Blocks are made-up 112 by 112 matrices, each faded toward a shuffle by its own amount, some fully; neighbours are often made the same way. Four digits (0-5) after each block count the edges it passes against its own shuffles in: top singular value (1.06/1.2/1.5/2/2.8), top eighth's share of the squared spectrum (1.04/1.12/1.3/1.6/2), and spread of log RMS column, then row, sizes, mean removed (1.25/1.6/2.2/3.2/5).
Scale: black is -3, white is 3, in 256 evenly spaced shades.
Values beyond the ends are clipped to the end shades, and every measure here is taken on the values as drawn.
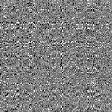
5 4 3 3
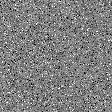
1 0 0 0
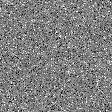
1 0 0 0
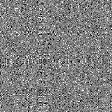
4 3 2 2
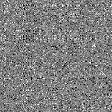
4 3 2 2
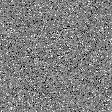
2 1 0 0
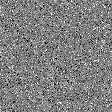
1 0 0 0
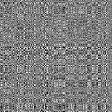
5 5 4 4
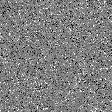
2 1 0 0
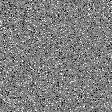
3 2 0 0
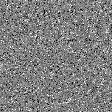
3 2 0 0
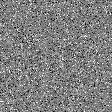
1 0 0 0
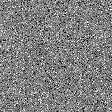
2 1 0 0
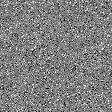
2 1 0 0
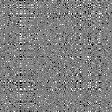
5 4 3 3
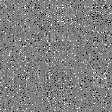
4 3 2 2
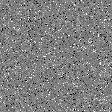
3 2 0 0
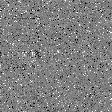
3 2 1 0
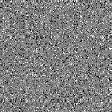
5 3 2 2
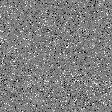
3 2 0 1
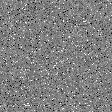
2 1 0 0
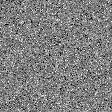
0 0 0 0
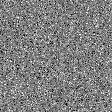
0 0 0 0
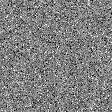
0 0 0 0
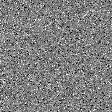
0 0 1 0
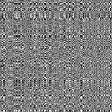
5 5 4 4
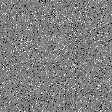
3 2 0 0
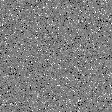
2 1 0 0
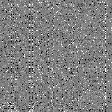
4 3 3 1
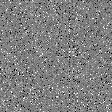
2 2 1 0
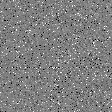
2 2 0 0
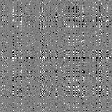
5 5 4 4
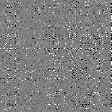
4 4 3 3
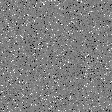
0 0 0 0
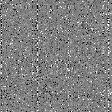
4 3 2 0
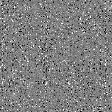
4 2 2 1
